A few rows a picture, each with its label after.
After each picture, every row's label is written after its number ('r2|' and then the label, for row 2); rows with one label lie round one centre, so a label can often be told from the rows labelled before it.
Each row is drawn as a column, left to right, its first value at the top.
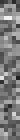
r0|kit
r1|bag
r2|bag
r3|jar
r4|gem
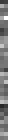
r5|bag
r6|bag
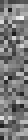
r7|gem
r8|kit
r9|gem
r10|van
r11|bag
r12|bag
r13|kit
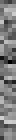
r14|gem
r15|kit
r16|kit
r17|kit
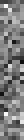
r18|bag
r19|jar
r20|kit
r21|gem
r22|gem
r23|kit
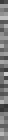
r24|bag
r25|bag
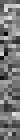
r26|gem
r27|van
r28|bag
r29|jar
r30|jar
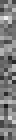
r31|gem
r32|bag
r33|gem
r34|kit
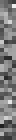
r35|kit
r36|gem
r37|gem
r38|jar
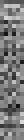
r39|kit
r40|van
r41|bag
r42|van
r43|bag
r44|kit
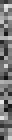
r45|gem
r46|van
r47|bag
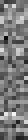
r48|gem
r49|jar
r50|kit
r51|jar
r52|gem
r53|gem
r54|kit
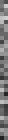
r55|gem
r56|bag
